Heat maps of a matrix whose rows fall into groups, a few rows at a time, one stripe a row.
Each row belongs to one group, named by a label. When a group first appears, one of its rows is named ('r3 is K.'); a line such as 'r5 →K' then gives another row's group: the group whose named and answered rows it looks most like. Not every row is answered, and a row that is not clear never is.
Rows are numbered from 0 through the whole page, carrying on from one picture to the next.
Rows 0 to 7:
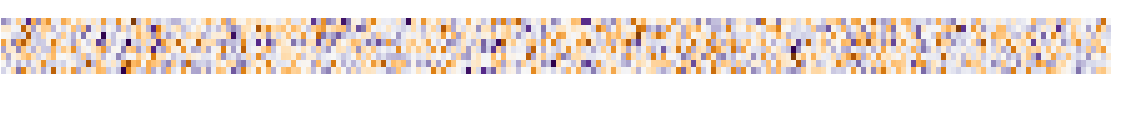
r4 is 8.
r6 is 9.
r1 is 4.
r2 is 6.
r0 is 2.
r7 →8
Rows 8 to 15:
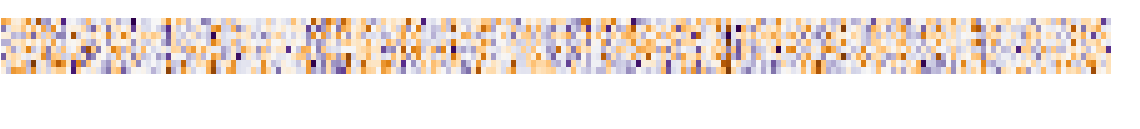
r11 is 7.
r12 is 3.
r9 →7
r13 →7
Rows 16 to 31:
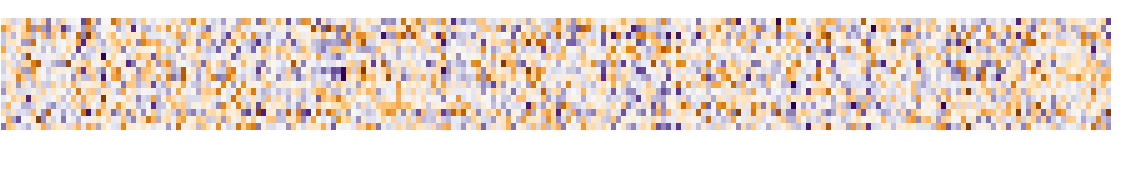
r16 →3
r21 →6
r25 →8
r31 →3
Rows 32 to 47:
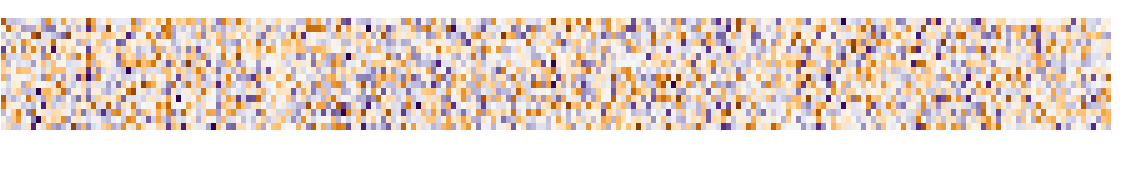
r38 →9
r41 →9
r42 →2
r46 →2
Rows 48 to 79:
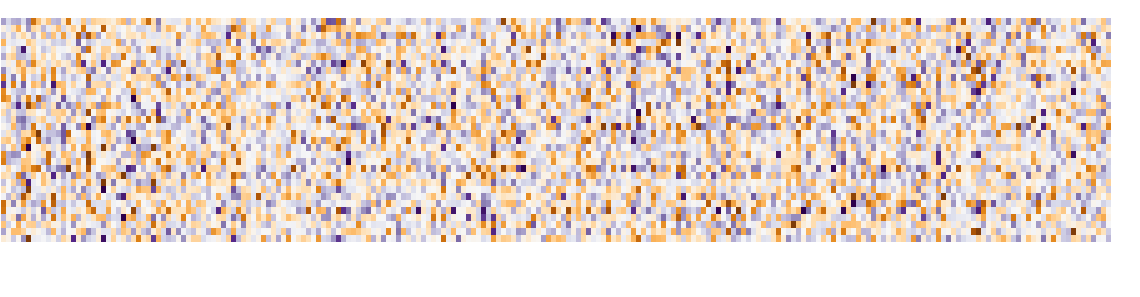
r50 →3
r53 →3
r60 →3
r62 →9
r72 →6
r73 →8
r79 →6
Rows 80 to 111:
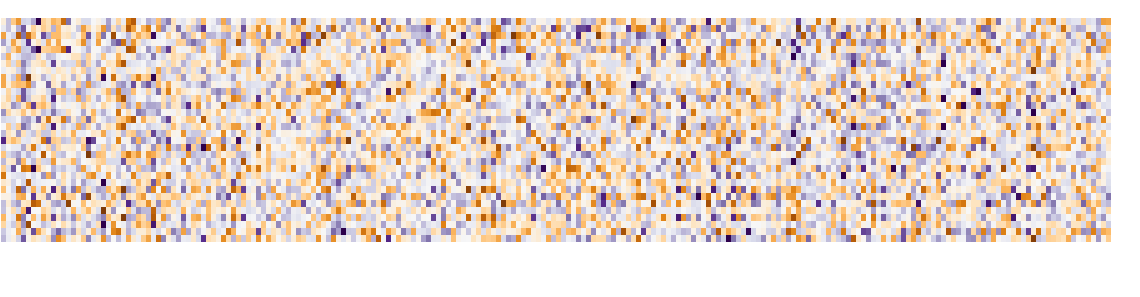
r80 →2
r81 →9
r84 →2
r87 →9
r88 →6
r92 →4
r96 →8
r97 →7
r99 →9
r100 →8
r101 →4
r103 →6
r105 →3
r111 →9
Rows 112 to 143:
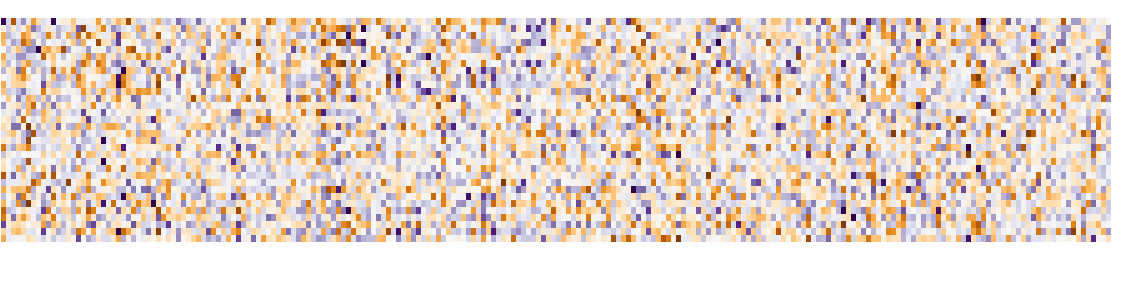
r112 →9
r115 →4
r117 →9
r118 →4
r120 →7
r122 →9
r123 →3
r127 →3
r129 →6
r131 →3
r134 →9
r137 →8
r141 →7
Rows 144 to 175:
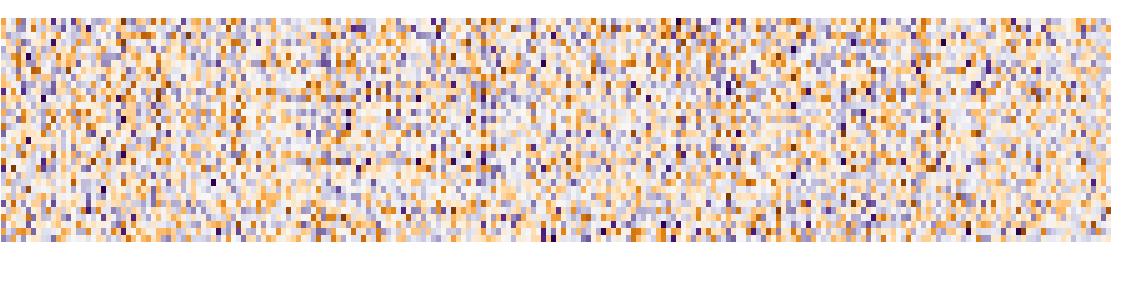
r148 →8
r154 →9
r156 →8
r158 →8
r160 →7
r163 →8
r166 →8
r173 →3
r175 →9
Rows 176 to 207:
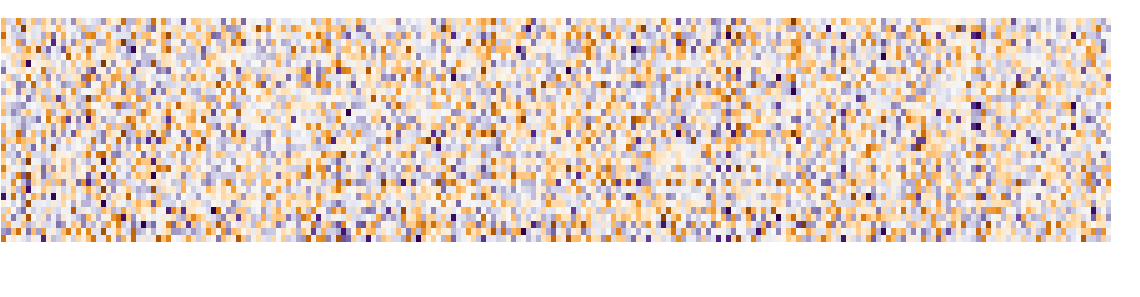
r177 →4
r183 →7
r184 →3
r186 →8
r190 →2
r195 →4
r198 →6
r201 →9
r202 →6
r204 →3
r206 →2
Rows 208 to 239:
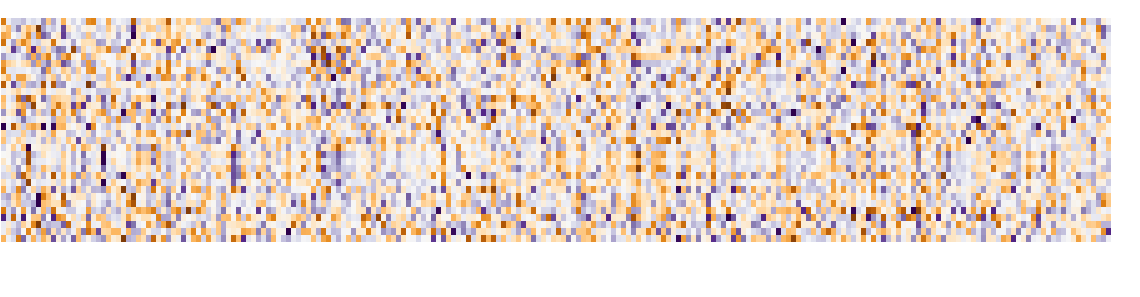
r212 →4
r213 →2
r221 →8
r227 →6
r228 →6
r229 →6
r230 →8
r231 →6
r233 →2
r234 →2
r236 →9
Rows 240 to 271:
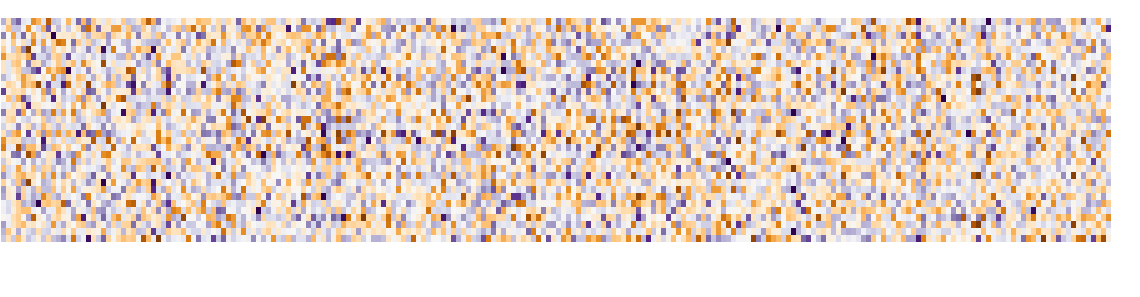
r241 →3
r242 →9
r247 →2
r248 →7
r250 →7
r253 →8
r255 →6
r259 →3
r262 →7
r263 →6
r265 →6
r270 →8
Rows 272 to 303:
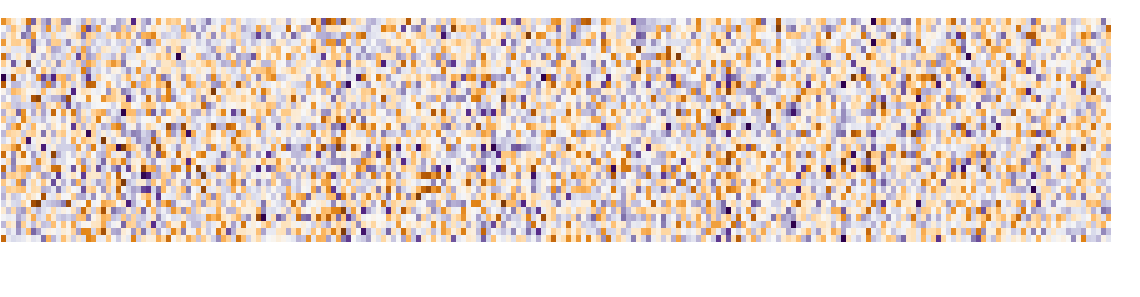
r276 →4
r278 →3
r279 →4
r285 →8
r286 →4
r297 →7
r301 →8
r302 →4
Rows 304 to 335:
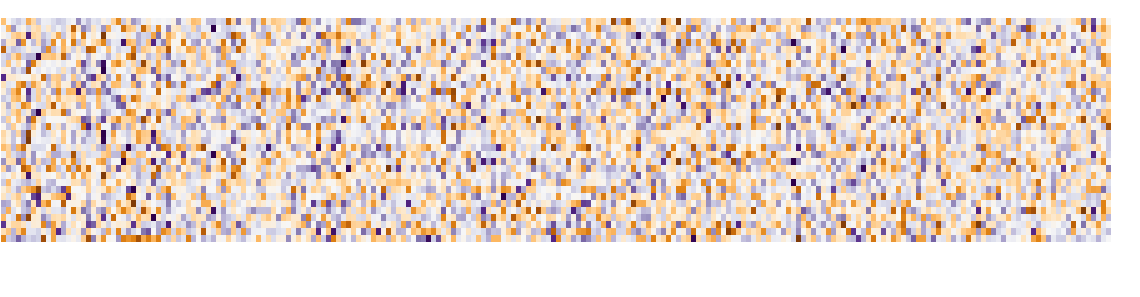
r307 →8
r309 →2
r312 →7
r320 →6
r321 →6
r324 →8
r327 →8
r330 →2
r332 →6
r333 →7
